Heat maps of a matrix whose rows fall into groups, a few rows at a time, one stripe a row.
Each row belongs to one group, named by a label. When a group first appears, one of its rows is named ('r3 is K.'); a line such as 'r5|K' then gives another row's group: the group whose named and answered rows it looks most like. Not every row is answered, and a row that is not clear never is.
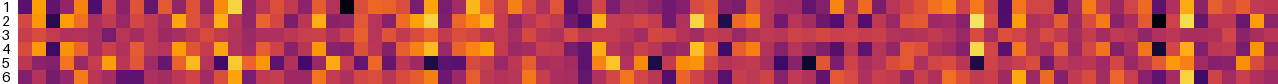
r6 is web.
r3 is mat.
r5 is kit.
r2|web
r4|web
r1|web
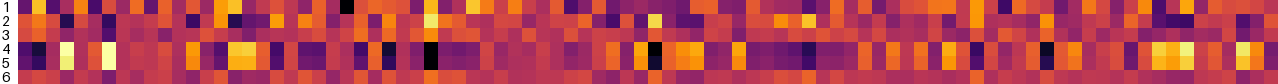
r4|kit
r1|web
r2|mat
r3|mat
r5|kit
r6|mat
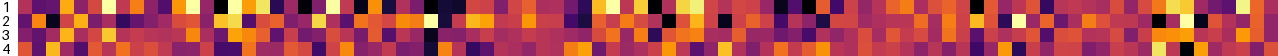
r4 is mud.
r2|web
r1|kit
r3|kit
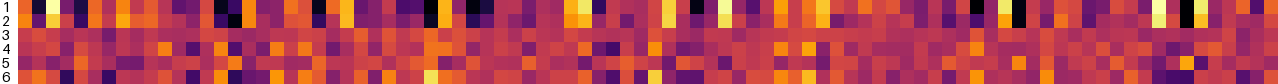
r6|mat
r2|mud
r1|mud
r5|web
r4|mat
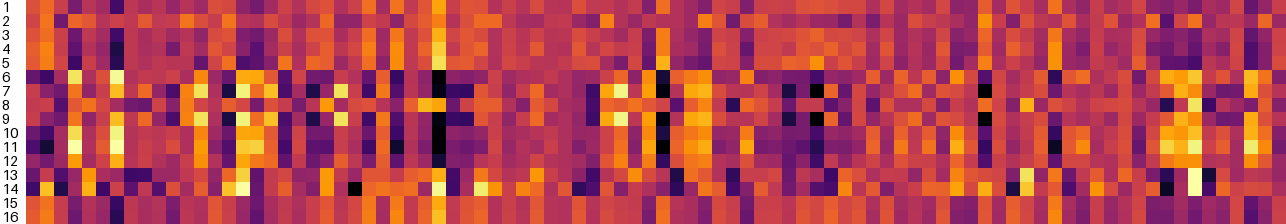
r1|mat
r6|kit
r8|web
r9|kit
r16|mat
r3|mat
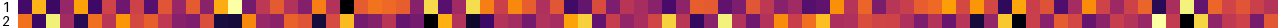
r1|web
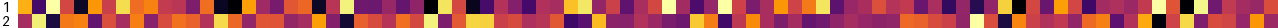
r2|web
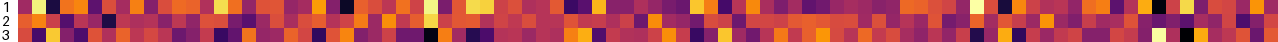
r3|mud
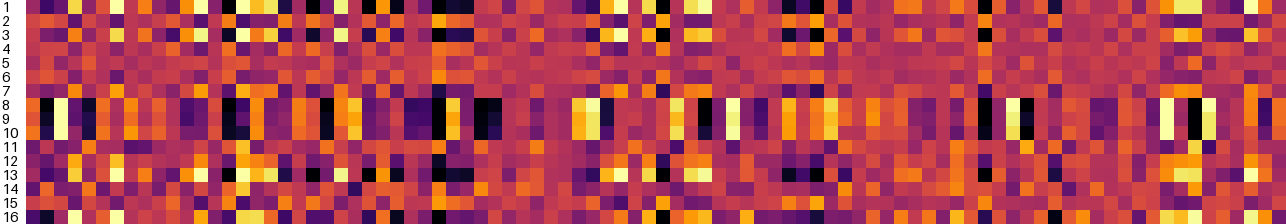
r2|mat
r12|kit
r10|mud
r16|kit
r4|mat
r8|mud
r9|mud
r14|web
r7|kit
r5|web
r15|mat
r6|mat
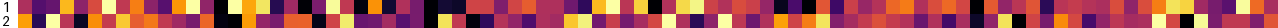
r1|kit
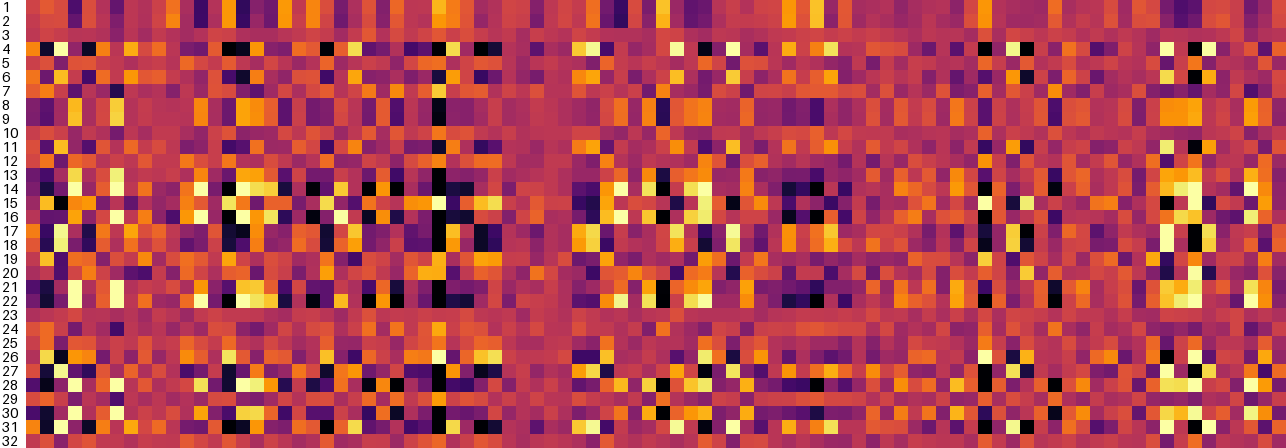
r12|web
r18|mud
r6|mud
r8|kit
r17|mud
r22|kit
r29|mat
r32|web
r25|web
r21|kit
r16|kit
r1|mat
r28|kit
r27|mud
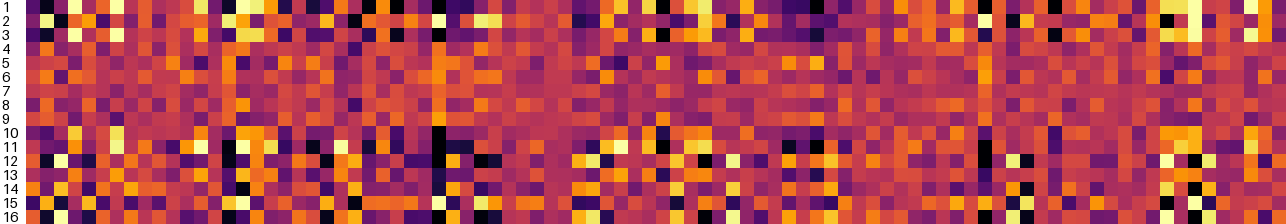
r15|web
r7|mat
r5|mat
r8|web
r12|mud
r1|kit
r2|web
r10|kit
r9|mat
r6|web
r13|kit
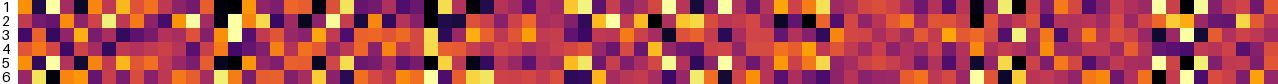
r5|mud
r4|mat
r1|mud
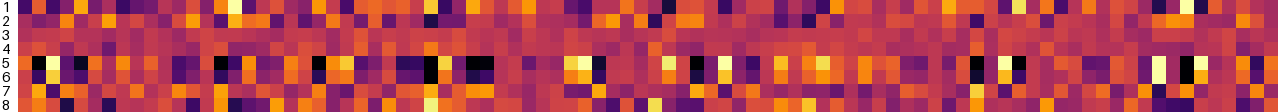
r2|kit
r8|mat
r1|web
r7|web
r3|mat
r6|mud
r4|mat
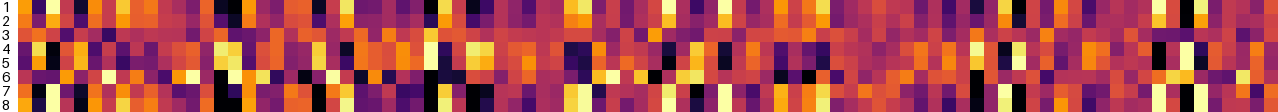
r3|mat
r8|mud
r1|mud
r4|web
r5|web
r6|kit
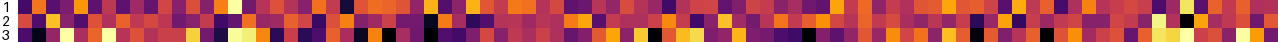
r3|kit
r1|web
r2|mud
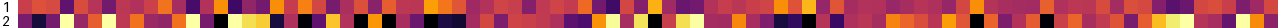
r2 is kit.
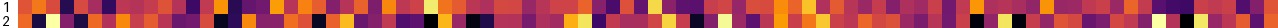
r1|mat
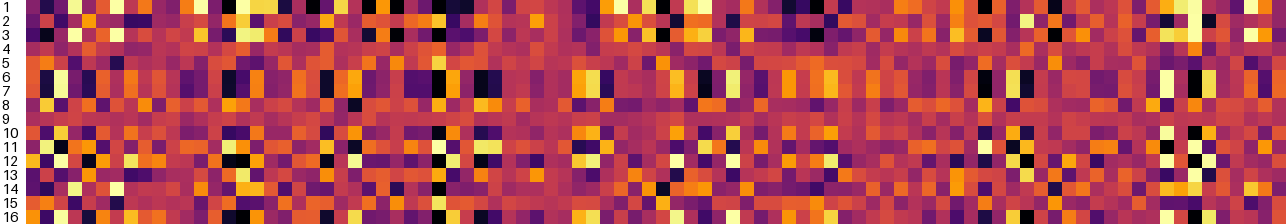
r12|mud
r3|kit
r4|web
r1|kit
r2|web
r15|mat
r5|mat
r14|kit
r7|mud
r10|mud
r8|web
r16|mud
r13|web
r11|web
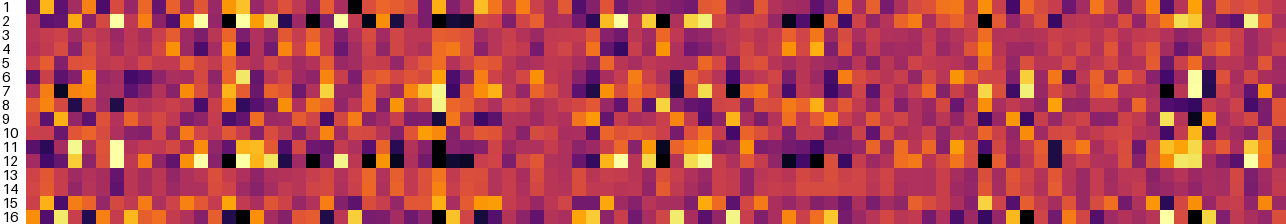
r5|web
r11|kit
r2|kit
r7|web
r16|mud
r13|mat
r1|web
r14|mat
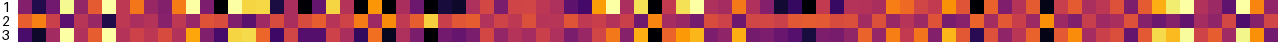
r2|mat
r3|kit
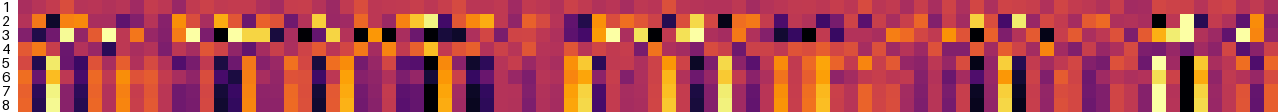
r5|mud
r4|mat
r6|mud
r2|web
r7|mud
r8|mud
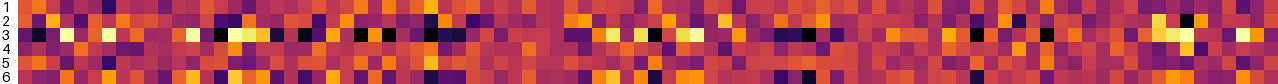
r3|kit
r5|mat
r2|mud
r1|mat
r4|web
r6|kit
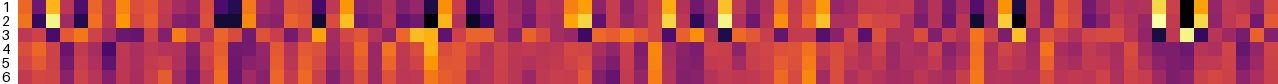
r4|mat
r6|mat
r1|mud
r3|web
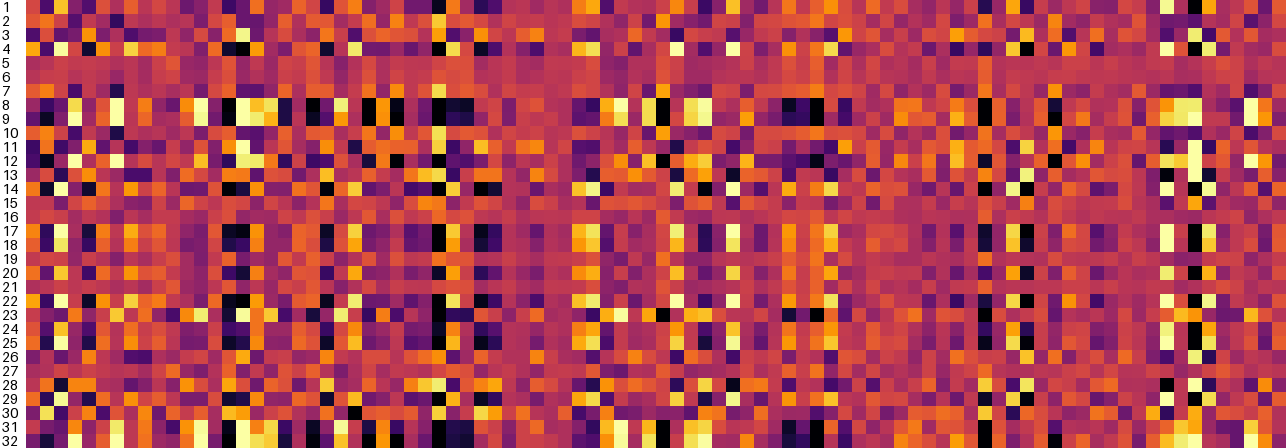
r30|web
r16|mat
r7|mat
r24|mud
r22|mud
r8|kit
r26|web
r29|mud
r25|mud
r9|kit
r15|web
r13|web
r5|mat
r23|kit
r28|web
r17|mud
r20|mud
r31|kit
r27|mat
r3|web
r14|mud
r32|kit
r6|mat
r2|mat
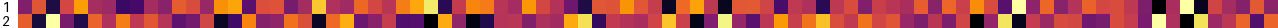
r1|web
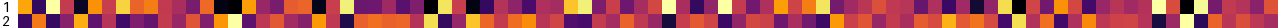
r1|mud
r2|web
